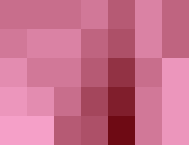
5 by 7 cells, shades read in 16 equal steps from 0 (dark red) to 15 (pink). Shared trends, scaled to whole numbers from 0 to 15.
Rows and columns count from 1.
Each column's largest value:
15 15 12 11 8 12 14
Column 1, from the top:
10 11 13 14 15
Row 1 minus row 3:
-3 -1 -1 3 4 2 -5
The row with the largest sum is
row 2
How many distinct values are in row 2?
4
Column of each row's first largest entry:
6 2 7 1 1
